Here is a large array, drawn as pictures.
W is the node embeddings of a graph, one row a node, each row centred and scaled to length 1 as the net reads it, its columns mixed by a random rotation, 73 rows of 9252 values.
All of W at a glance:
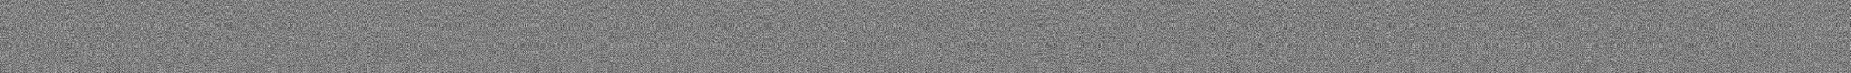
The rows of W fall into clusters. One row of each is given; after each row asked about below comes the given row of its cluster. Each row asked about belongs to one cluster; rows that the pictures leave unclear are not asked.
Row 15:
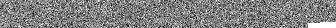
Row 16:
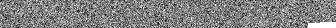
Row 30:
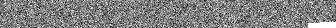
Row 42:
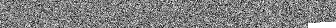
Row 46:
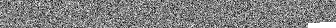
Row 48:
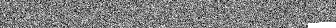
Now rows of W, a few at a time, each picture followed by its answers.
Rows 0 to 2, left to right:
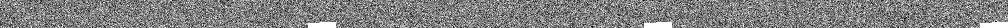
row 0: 48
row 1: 42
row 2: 16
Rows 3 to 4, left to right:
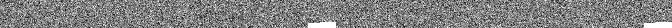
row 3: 16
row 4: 48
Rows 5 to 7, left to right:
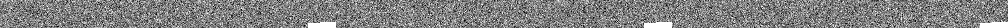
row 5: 15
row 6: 46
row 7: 30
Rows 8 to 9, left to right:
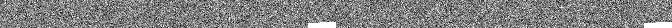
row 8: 30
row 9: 48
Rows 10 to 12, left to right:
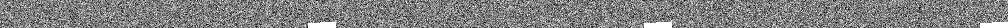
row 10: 42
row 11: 42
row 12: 46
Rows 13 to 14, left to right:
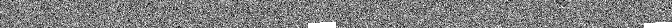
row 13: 46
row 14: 48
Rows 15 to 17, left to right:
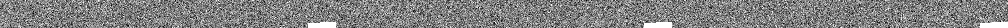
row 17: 30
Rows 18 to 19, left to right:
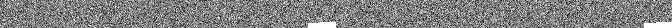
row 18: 30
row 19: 15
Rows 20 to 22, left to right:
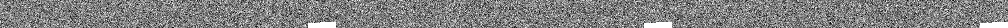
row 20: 42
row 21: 46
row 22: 16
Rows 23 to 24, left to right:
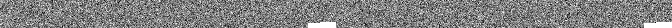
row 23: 15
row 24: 15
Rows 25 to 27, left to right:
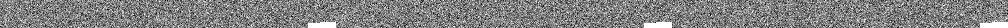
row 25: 15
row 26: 15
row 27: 16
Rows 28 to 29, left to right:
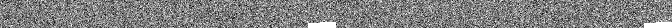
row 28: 16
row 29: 16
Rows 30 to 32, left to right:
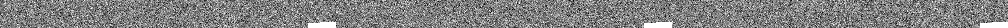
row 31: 46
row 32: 42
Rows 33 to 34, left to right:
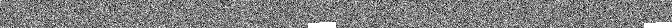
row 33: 48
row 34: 46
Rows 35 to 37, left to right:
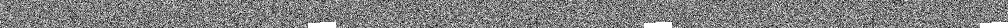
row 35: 42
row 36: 48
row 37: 48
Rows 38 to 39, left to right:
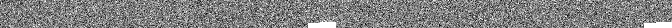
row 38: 16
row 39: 15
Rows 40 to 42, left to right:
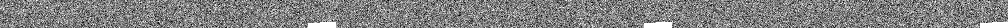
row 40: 16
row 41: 48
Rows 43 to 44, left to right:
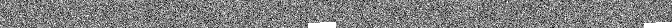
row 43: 30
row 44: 30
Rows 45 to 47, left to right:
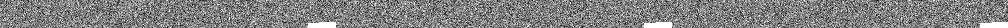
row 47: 30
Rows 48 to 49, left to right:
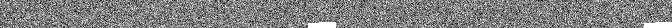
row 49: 30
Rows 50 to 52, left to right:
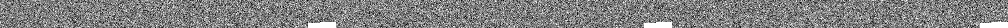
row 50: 42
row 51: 15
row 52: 48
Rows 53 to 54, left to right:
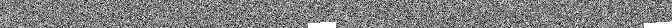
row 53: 15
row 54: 42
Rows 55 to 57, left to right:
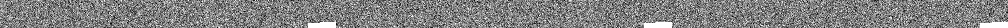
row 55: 42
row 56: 48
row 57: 30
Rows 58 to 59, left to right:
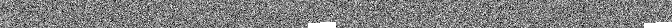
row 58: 15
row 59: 46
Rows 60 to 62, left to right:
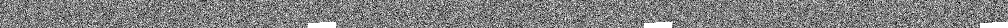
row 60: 30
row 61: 30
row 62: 42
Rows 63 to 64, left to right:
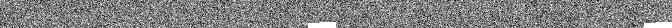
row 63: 48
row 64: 16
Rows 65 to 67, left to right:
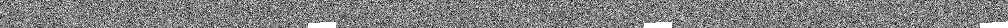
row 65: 46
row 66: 16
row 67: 42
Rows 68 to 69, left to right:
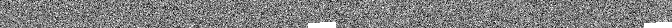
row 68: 46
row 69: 16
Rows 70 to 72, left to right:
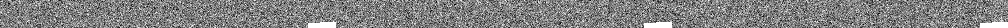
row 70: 46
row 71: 42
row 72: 16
